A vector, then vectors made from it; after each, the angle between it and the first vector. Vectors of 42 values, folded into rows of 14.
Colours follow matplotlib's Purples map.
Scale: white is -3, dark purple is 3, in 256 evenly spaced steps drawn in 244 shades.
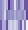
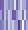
partly aligned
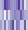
orthogonal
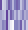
partly aligned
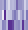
partly opposed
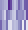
nearly parallel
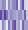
partly opposed
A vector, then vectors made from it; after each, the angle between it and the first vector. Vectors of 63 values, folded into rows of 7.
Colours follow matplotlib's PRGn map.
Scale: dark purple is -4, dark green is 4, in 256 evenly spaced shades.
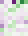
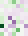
partly opposed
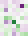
orthogonal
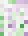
partly opposed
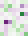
orthogonal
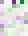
nearly parallel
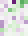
nearly parallel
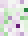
orthogonal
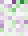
nearly parallel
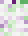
nearly parallel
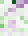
nearly opposite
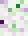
partly aligned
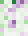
nearly opposite
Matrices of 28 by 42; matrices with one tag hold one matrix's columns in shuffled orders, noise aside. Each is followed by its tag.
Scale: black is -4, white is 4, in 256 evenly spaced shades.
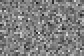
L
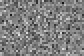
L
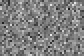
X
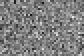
L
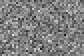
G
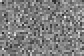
L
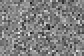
L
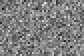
X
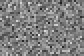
X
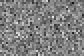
L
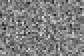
L
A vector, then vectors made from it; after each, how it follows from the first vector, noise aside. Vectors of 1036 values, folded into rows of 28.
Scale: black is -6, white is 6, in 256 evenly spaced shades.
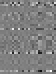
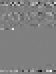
partly zeroed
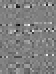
wrapped around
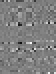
wrapped around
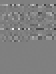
partly zeroed
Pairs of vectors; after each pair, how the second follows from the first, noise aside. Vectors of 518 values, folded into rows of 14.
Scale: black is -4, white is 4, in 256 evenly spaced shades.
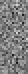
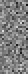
wrapped around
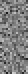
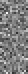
negated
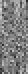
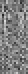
wrapped around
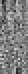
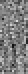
wrapped around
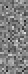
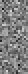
wrapped around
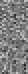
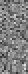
negated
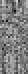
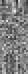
negated
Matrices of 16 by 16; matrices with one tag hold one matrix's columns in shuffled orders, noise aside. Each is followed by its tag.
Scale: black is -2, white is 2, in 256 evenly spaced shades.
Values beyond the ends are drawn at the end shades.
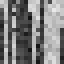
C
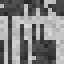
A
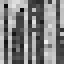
C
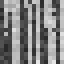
C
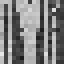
C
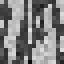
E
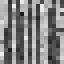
C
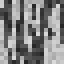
E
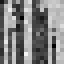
C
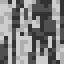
E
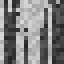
C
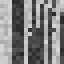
C
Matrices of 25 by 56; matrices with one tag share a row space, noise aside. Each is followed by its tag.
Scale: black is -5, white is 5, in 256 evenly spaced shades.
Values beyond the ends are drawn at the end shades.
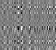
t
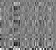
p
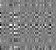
p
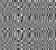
t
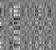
p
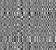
t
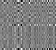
t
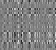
t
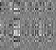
p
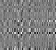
t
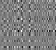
t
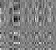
p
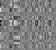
p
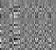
p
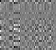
p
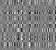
t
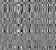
t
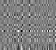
t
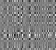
t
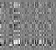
p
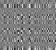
t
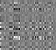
p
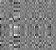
p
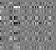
p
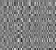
t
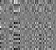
p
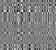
t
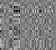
p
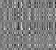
t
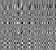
t
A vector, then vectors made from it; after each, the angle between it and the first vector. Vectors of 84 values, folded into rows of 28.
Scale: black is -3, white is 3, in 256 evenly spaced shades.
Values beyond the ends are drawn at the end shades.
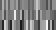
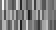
partly aligned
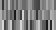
nearly opposite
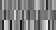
nearly parallel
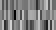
nearly opposite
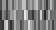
partly aligned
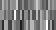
nearly parallel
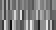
nearly parallel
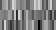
partly aligned
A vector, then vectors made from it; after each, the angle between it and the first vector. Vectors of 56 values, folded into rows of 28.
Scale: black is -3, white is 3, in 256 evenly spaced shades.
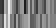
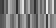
partly aligned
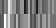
nearly parallel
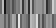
partly opposed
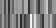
partly opposed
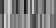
nearly parallel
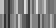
nearly opposite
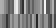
partly opposed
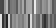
orthogonal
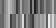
partly aligned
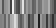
orthogonal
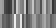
partly opposed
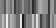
orthogonal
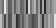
orthogonal
